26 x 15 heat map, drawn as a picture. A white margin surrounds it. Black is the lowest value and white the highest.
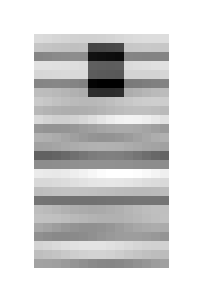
Ninth with the lowest average: top middle. Roughest part: top middle. Histogram: skewed, a long tail of low values. Odd patch: lower, in the top middle.
